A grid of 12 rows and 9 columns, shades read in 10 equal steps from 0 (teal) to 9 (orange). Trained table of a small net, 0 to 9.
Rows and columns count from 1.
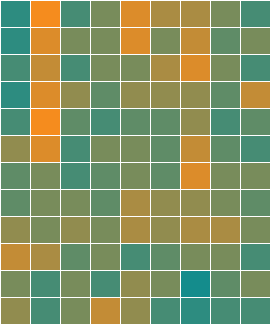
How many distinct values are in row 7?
4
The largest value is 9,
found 2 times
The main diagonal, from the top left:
1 8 2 3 3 3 8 4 4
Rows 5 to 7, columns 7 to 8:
5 2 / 7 3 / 8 4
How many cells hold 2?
19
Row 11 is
4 2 4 2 5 4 0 3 4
